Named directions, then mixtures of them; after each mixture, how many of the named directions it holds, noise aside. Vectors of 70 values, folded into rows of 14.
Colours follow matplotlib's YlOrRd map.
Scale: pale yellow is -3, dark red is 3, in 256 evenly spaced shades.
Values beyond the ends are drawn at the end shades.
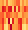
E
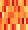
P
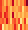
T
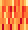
two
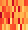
three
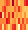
two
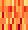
three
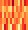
three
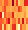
two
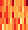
one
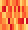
three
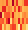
three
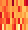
two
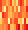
two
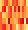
three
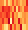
two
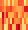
two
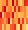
three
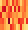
two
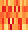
one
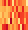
two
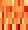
three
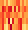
one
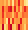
three
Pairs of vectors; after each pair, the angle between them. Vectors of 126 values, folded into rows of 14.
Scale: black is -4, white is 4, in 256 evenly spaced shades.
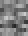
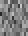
orthogonal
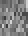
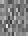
partly opposed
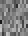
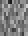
orthogonal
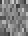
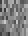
partly aligned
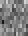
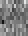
nearly parallel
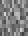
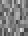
nearly parallel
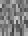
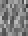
orthogonal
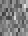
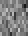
nearly opposite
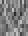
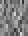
nearly opposite
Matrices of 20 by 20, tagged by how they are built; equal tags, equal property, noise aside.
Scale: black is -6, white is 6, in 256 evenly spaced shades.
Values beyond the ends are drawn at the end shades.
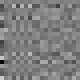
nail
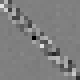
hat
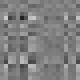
nail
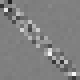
hat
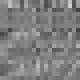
nail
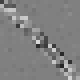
hat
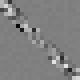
hat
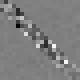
hat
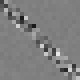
hat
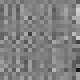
nail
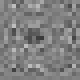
nail
